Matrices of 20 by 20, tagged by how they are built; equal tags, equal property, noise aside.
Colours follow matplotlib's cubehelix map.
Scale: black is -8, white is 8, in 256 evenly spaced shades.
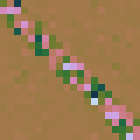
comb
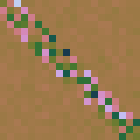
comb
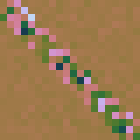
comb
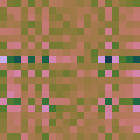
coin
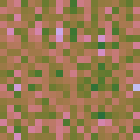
coin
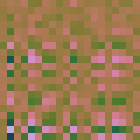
coin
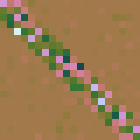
comb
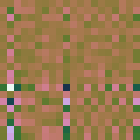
coin
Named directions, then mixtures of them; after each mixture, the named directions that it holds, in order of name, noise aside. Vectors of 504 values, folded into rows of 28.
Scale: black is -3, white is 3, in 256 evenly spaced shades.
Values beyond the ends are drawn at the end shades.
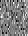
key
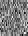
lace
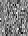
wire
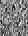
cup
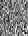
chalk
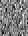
cup, key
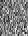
chalk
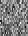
cup, wire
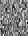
cup, lace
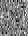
key, lace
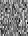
cup, lace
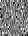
key, lace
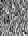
chalk, cup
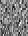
cup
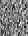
chalk, cup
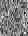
key, lace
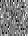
key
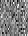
key, wire
